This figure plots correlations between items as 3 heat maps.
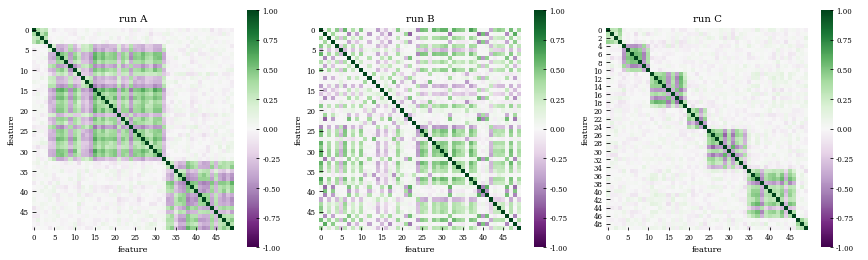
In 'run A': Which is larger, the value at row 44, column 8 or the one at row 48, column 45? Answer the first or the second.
the first
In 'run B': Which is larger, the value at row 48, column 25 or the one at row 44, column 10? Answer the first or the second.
the second
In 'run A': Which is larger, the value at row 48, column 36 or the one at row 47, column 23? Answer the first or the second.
the second
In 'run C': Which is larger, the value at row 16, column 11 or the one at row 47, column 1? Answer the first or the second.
the first
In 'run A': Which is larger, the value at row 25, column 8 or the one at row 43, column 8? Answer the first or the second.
the first
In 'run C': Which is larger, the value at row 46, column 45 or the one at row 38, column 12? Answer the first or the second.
the first
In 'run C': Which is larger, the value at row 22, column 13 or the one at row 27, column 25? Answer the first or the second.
the second
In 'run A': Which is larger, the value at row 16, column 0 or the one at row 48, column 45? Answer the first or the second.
the first
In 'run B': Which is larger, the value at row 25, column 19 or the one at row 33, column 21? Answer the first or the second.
the first
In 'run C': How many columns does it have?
50
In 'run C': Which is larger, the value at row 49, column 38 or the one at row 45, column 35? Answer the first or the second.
the second
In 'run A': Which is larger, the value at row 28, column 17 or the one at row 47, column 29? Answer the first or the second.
the first
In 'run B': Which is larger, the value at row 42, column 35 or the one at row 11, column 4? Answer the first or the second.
the second
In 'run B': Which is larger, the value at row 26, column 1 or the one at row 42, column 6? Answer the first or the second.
the first
